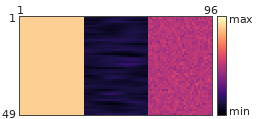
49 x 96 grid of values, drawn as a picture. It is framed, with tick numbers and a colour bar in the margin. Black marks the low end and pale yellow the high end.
It is made of 1 by 3 panels. Panel 1,1: very high, flat. Panel 1,2: very low, streaked across, faint in contrast. Panel 1,3: middling, fine-grained, faint in contrast.
